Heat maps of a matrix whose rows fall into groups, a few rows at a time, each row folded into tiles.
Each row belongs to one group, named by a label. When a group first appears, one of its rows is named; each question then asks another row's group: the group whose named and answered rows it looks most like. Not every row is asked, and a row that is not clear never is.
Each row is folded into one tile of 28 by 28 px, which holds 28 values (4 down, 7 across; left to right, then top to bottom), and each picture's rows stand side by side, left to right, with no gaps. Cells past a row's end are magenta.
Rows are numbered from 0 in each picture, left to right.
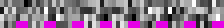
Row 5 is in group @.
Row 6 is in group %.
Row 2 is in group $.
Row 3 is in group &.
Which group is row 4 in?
&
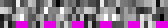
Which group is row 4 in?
$
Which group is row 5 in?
&
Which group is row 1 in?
@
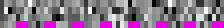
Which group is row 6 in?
@
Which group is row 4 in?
&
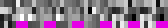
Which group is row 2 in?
$
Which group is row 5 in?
&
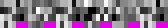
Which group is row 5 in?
&
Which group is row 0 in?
&
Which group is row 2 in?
&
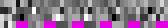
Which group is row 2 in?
$
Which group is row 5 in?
@
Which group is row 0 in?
&
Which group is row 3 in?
$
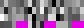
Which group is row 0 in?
$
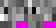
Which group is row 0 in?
$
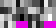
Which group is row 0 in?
&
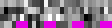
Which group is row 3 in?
%
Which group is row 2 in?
$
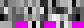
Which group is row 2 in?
&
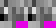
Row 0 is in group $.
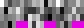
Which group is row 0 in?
@
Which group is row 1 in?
&
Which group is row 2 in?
@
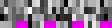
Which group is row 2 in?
%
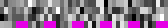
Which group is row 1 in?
@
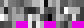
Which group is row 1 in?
&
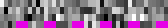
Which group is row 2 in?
$
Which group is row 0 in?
@
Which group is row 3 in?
&
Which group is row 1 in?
%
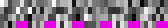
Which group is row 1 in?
%
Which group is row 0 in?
@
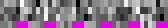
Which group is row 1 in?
%
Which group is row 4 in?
%
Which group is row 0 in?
%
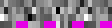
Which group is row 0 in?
$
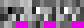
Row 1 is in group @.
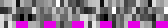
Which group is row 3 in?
&
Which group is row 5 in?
%
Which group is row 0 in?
&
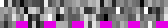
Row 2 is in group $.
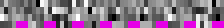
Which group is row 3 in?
@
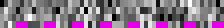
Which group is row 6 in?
%
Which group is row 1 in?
$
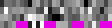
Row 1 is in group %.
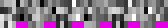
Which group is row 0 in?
&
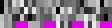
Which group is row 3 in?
&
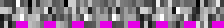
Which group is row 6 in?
@
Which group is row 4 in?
$
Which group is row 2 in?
%
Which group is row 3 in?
$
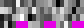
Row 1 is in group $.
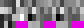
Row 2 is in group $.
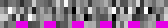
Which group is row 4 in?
%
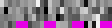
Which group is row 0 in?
@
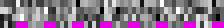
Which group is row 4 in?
@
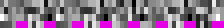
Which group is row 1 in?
&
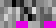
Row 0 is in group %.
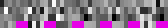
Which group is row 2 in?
$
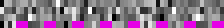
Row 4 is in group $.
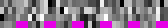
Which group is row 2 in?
@
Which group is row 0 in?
%
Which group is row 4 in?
%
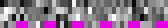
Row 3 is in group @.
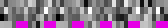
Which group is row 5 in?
%
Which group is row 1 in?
@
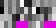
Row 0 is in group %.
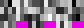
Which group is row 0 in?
%
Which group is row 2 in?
&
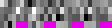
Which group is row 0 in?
@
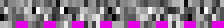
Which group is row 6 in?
&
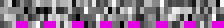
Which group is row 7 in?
%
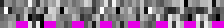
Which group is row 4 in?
@
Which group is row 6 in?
&
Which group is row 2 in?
@
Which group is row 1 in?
%
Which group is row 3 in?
@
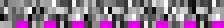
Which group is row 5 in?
%
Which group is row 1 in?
%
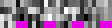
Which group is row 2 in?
@
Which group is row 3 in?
%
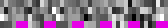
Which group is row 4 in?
&
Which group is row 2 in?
$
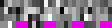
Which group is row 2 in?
@
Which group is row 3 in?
$
